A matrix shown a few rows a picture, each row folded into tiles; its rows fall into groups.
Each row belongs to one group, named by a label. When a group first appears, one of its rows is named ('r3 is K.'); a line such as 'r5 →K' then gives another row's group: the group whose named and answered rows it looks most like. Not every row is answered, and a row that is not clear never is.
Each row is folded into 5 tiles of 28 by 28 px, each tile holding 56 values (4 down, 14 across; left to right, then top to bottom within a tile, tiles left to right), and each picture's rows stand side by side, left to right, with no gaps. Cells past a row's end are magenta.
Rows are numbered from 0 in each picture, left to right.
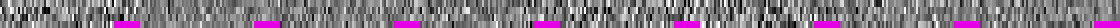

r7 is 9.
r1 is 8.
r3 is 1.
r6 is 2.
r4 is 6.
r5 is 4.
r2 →6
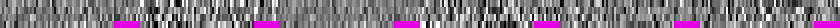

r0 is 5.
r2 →5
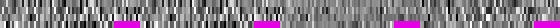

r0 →4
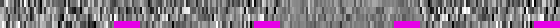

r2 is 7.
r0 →4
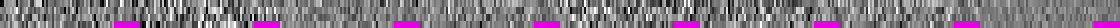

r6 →7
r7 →7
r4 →1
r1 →5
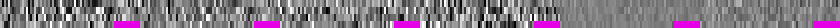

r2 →6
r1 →8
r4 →7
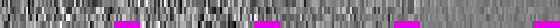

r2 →6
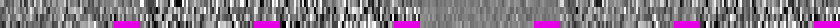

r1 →2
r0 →5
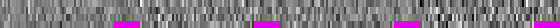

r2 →9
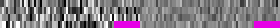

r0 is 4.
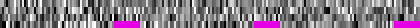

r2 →6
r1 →4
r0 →5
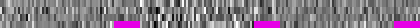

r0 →6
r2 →5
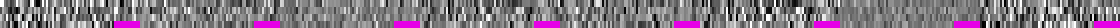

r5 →8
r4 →9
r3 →8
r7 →5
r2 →2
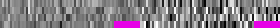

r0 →7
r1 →4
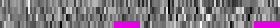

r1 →8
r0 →7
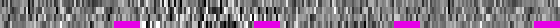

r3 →8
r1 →4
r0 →8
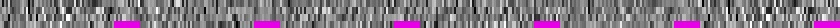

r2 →1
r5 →8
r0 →8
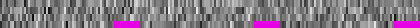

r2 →5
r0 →6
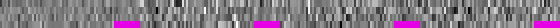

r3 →6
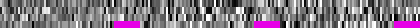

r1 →8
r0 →1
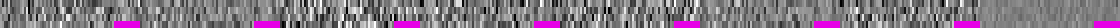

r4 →6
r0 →8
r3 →9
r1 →9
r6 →9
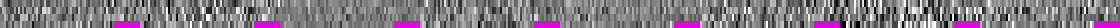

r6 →5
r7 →6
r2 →7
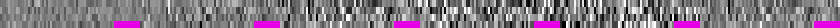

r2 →8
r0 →9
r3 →1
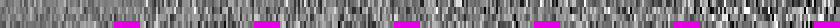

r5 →1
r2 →4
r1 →4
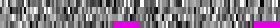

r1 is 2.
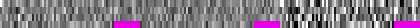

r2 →2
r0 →2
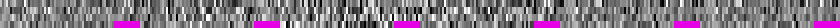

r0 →1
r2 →4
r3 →1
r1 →8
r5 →9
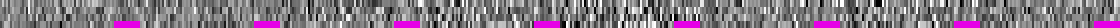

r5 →2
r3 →2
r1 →4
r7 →6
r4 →5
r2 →8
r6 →2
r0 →7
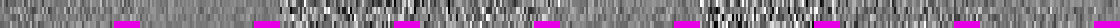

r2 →1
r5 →2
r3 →8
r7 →6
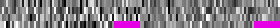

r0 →4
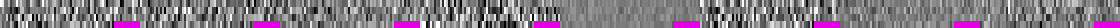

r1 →1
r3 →4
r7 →7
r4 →7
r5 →2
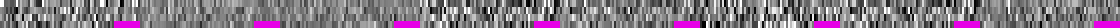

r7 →7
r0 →2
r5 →5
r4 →1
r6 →1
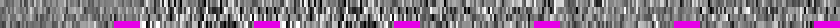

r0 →5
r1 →4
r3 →6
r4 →2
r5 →1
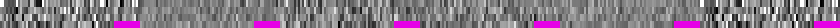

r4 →7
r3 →5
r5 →2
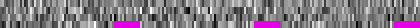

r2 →6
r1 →6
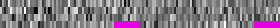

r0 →6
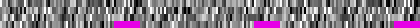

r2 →1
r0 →1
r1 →6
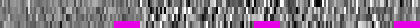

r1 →1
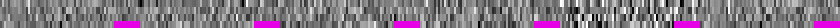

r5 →7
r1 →9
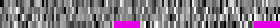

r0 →9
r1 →4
